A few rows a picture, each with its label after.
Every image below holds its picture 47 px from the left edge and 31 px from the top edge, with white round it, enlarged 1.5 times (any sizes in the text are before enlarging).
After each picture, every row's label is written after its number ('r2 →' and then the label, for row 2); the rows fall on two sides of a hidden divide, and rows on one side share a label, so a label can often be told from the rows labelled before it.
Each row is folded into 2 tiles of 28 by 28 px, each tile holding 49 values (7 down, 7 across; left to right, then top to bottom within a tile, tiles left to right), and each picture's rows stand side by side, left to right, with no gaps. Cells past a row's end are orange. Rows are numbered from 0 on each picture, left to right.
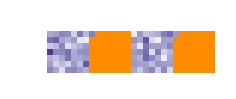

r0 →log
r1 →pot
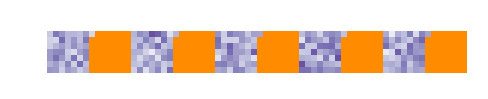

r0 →pot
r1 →pot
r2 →pot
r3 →pot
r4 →pot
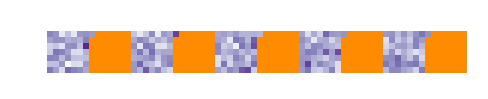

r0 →pot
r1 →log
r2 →pot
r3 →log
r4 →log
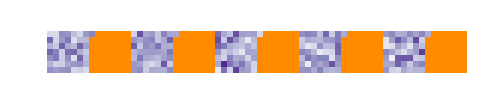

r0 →log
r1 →pot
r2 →pot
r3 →pot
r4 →pot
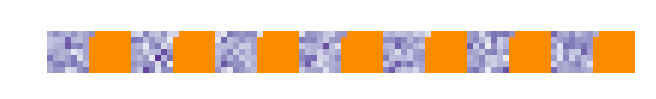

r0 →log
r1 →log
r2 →pot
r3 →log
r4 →log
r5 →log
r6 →pot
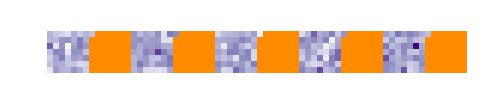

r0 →pot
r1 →log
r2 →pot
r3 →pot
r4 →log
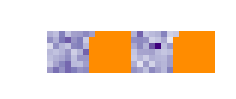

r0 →pot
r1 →pot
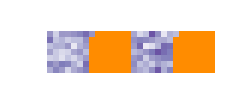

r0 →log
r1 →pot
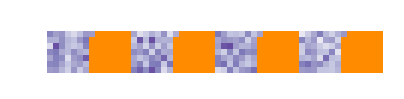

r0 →log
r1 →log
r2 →log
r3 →log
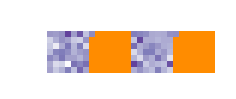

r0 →pot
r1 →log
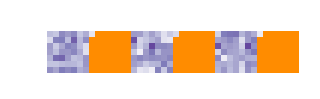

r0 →pot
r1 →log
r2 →pot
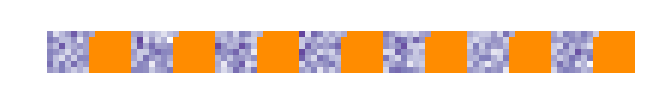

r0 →log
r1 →log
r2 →pot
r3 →log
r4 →pot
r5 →pot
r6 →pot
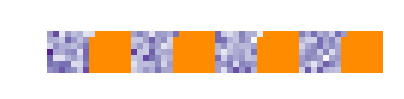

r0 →log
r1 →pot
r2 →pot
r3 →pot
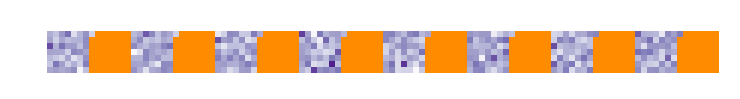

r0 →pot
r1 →pot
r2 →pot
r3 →log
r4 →log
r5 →log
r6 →log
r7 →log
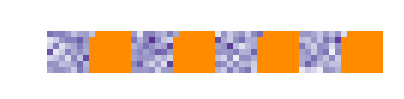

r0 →pot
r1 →log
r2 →log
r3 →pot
